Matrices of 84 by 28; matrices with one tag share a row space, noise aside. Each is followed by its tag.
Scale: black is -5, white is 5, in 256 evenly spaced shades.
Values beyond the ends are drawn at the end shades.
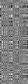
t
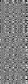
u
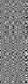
u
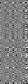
u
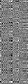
t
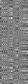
t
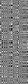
t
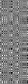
t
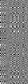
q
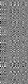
q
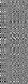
q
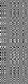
q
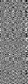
u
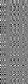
q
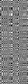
t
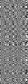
u
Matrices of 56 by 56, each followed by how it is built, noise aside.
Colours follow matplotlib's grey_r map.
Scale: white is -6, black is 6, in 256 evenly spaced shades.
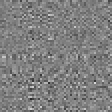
low rank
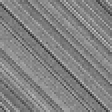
Toeplitz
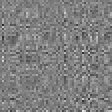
low rank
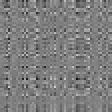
low rank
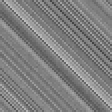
Toeplitz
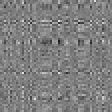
low rank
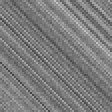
Toeplitz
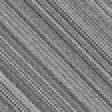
Toeplitz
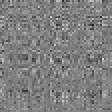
low rank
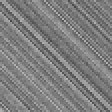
Toeplitz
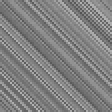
Toeplitz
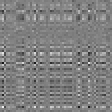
low rank
